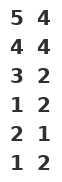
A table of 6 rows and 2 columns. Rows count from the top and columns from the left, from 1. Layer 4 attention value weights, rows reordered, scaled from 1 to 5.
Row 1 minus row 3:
2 2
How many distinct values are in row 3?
2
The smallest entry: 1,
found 3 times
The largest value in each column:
5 4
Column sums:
16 15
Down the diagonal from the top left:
5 4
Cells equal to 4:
3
